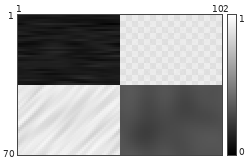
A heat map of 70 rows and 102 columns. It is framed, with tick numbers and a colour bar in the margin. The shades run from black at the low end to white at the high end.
The table splits into 2 rows of 2 panels. Panel 1,1: very low, streaked across, faint in contrast. Panel 1,2: very high, checkered, faint in contrast. Panel 2,1: very high, slanting up to the right, faint in contrast. Panel 2,2: low, smooth, faint in contrast.
